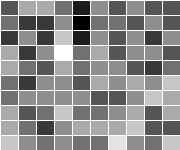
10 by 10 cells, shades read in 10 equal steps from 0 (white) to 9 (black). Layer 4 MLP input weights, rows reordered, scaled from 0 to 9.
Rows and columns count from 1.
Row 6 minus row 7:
0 3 0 0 2 -3 -2 -1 2 -1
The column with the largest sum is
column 5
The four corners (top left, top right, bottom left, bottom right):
6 6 2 2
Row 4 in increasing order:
0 3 3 4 4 4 5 6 6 7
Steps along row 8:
up down down up same down down up down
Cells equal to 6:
18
